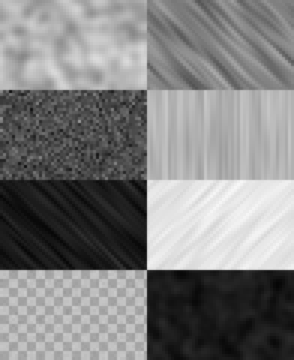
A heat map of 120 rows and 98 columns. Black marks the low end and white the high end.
The table splits into 4 rows of 2 panels. Panel 1,1: high, blotchy. Panel 1,2: middling, slanting down to the right. Panel 2,1: low, fine-grained. Panel 2,2: high, streaked downward, faint in contrast. Panel 3,1: very low, slanting down to the right, faint in contrast. Panel 3,2: very high, slanting up to the right, faint in contrast. Panel 4,1: high, checkered. Panel 4,2: very low, blotchy, faint in contrast.
